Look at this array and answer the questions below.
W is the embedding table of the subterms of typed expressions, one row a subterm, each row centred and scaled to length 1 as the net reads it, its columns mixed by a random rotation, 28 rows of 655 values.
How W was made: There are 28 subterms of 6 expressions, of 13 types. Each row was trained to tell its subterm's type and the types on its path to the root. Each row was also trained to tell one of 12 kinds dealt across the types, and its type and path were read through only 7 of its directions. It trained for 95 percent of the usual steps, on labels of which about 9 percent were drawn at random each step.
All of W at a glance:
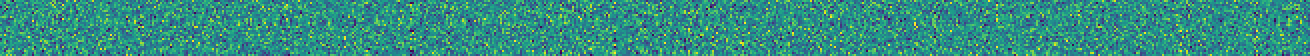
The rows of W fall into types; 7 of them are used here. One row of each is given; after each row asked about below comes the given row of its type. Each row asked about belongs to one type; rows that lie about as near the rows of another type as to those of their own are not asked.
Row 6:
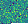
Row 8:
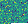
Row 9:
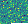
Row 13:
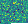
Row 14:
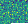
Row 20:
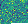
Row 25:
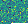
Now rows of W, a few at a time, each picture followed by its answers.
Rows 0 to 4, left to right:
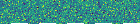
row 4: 20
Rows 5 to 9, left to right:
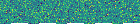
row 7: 20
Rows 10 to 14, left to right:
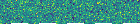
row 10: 9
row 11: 9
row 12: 9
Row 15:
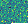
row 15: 25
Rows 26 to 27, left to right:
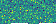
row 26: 25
